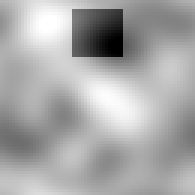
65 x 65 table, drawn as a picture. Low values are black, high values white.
Histogram: skewed, a long tail of low values. Ninth with the lowest average: top middle. Slope: none. Roughest part: top middle. Odd patch: lower, in the top middle.
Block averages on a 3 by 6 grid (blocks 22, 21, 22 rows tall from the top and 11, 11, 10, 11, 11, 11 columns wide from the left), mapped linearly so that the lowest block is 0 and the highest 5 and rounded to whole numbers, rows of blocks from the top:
4 5 2 0 2 3
3 3 4 5 4 3
3 3 3 3 3 3
